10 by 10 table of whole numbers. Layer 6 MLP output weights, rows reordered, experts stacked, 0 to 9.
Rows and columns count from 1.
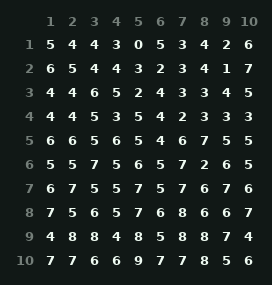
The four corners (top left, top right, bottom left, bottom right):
5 6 7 6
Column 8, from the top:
4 4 3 3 7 2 6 6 8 8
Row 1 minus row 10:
-2 -3 -2 -3 -9 -2 -4 -4 -3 0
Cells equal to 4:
17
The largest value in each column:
7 8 8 6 9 7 8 8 7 7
